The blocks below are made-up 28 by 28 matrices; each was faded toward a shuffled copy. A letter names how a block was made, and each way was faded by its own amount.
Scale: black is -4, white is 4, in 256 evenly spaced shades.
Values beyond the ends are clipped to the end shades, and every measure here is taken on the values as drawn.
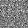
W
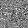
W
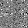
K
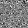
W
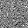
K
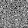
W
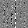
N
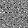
W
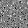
K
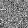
W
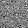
W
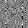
N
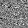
W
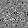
W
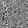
N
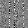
N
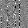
N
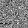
W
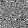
W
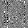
N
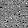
K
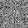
K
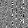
N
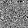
W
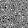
K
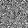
W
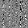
N
